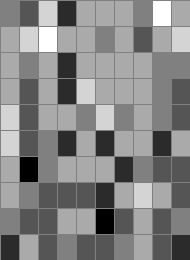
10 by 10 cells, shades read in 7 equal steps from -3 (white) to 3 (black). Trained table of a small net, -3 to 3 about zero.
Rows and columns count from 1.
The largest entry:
3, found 2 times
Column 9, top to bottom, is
-3 -1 0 0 0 2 1 -1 1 1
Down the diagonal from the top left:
0 -2 -1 2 0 2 2 -2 1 2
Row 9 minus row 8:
1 1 0 -2 -2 1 2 1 2 -1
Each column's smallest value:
-2 -2 -3 -1 -2 -2 -1 -2 -3 -2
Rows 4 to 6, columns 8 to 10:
-1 0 1 | -1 0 1 | -1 2 -1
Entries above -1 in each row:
4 2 4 4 5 5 6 6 7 8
